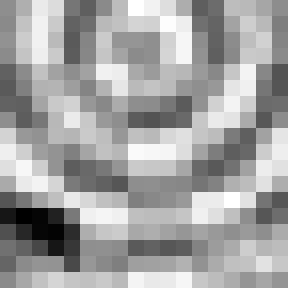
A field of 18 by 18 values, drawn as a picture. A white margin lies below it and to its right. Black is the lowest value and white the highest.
Rings: centred on the top middle. Ninth with the highest average: top middle. Ninth with the lowest average: bottom left. Odd patch: lower, in the bottom left.
